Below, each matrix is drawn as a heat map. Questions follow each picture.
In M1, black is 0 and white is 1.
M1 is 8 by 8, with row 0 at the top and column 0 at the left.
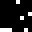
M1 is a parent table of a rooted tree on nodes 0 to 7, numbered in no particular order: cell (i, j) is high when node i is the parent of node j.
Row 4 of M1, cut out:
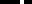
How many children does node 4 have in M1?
1
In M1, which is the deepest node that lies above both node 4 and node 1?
7
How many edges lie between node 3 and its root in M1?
0
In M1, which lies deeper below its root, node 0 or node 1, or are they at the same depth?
the same depth
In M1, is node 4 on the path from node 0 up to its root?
no
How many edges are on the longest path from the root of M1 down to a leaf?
4
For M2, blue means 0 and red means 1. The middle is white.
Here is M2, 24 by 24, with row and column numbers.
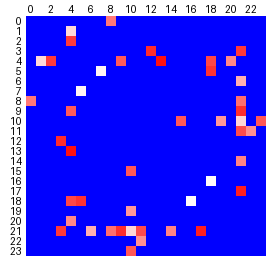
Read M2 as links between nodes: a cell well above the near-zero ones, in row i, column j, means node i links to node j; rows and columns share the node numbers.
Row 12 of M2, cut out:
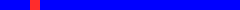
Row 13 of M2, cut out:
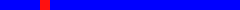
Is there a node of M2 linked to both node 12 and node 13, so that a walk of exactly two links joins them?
no
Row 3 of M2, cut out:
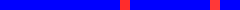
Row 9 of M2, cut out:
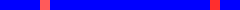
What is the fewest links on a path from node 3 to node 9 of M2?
2
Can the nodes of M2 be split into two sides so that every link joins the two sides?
yes
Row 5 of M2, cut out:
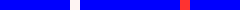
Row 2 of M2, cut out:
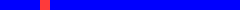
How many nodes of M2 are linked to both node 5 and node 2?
0
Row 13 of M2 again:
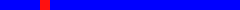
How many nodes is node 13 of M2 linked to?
1
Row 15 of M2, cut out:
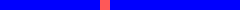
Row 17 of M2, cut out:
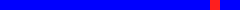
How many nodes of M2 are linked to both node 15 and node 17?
0
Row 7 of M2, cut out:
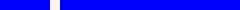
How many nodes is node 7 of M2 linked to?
1
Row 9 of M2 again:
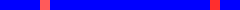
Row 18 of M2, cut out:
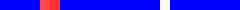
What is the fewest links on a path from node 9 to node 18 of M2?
2
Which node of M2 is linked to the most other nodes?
node 21
